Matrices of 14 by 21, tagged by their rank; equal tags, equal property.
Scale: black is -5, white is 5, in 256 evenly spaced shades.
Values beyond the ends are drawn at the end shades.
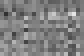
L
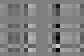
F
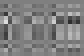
F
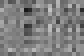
L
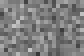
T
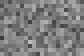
T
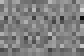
L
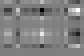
F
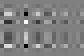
F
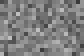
T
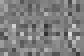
L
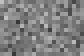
T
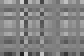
F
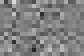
L
